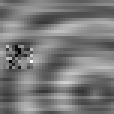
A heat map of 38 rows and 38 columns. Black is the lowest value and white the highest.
Odd patch: rougher, in the middle left. Slope: none. Roughest part: middle left. Mirror symmetry: none. Rings: centred on the bottom right. Average level on the scale: 50%.
